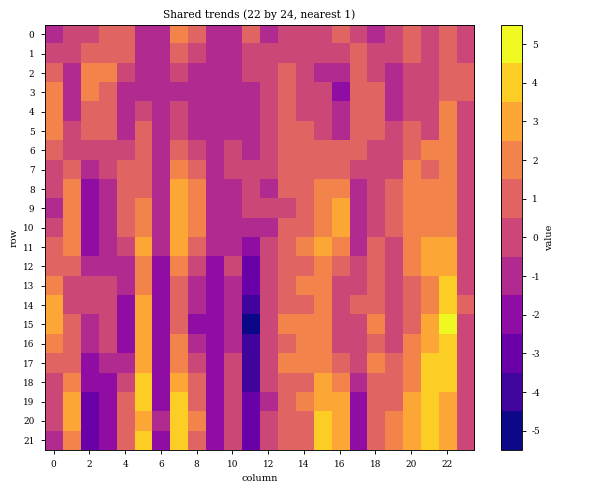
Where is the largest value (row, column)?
15 22
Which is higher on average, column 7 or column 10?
column 7
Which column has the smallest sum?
11
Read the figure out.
Title: Shared trends (22 by 24, nearest 1)
x-axis: column, ticks 0 2 4 6 8 10 12 14 16 18 20 22
y-axis: row, ticks 0 1 2 3 4 5 6 7 8 9 10 11 12 13 14 15 16 17 18 19 20 21 (0 at the top)
Colour bar: value, ticks -5 -4 -3 -2 -1 0 1 2 3 4 5
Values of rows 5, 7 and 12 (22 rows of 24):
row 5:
2 0 1 1 -1 1 -1 0 -1 -1 -1 -1 0 1 1 0 -1 1 1 0 1 0 2 0
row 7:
0 1 -1 0 1 1 -1 2 1 -1 0 0 0 1 1 1 1 0 0 0 2 1 2 0
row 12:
1 1 -1 -1 -1 2 -2 2 0 -2 0 -3 0 1 1 2 1 0 1 0 2 3 3 0
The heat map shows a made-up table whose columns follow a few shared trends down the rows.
